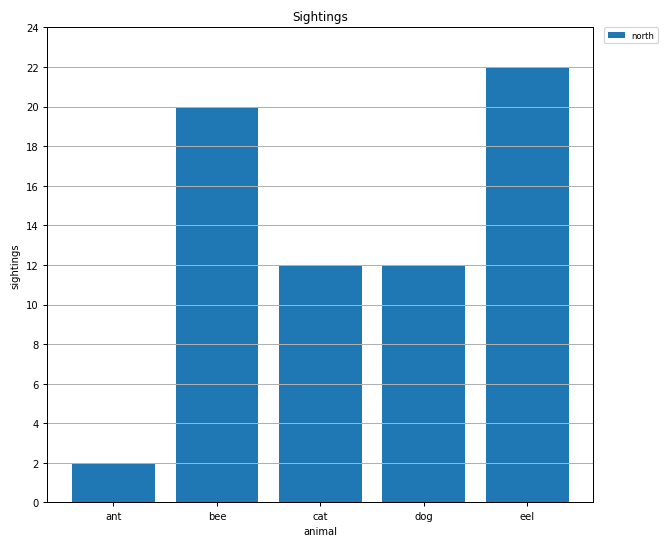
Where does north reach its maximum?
eel
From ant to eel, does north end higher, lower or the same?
higher
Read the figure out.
Title: Sightings
x-axis: animal, ticks ant bee cat dog eel
y-axis: sightings, ticks 0 2 4 6 8 10 12 14 16 18 20 22 24
Legend: north
Values:
north: 2 20 12 12 22
